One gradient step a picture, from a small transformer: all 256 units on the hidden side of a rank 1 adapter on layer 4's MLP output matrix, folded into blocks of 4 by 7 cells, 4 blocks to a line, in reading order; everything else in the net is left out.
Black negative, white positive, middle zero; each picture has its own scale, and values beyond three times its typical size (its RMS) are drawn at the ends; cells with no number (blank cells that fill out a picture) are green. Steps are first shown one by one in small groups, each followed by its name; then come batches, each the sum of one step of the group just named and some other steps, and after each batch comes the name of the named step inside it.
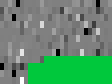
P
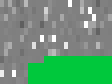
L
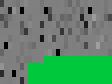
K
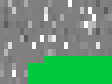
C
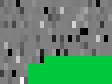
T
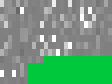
L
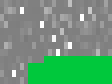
C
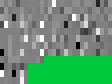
P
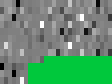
P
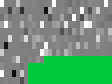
K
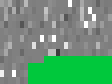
L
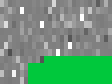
T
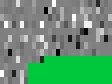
T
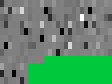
K
